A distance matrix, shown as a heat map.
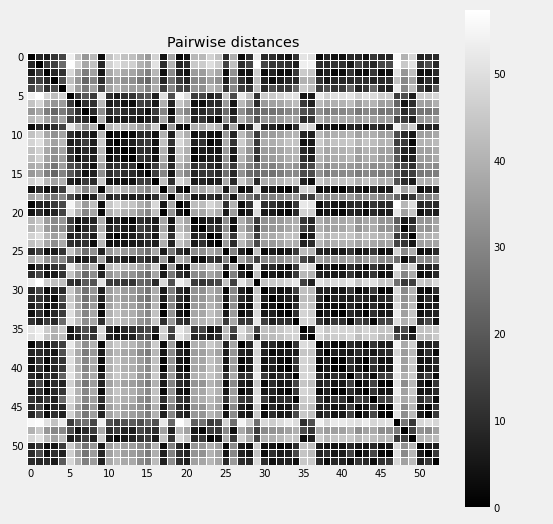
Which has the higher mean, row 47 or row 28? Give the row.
47
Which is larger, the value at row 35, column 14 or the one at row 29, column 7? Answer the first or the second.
the second
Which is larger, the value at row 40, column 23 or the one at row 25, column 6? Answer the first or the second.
the first
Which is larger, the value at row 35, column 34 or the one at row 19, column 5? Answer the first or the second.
the second
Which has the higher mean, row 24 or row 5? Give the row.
5
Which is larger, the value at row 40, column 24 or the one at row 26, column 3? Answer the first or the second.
the first
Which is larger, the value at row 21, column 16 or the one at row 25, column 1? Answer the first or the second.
the second
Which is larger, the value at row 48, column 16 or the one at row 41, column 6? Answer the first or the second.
the second
